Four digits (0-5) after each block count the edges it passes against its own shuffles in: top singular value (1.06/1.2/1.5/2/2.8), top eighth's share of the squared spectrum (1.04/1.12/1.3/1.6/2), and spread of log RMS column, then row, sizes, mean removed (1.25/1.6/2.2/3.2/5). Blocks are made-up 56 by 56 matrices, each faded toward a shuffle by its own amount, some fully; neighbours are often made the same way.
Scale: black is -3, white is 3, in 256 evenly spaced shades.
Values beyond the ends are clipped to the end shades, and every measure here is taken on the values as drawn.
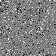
2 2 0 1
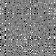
4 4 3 2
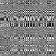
5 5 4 4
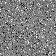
0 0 0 0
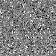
2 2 0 1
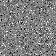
2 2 1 0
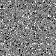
2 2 0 0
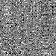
3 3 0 1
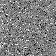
1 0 0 0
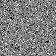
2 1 0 0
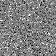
1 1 0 0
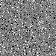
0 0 0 0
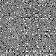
3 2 1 1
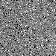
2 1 0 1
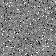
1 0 0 0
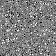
2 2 0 0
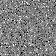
0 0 0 0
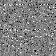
1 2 0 2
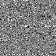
1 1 0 2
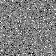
0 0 0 0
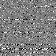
2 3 0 3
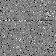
2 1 0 1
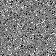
0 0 0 0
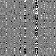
4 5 4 2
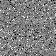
1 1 0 0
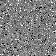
2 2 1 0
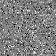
3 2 1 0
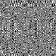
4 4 2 2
